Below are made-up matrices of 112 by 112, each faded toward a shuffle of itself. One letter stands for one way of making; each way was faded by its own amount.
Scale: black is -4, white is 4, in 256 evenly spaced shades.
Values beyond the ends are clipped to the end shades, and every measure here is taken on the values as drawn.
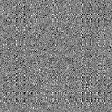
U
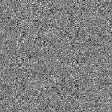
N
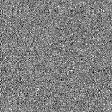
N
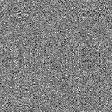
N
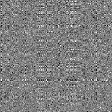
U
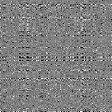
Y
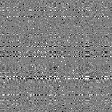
Y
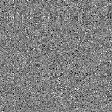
N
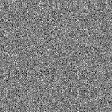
N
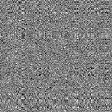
U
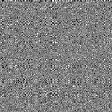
U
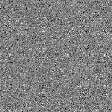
N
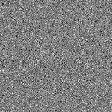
N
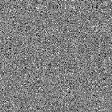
N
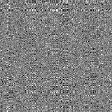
U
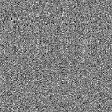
N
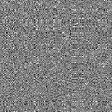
U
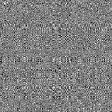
U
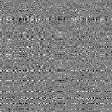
Y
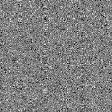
N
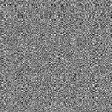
U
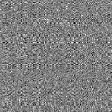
U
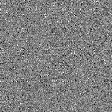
N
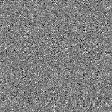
N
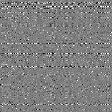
Y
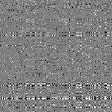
Y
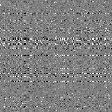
Y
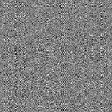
U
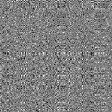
U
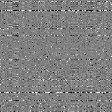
Y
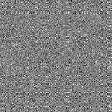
U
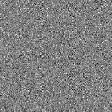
N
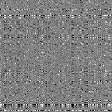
Y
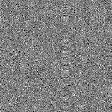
N
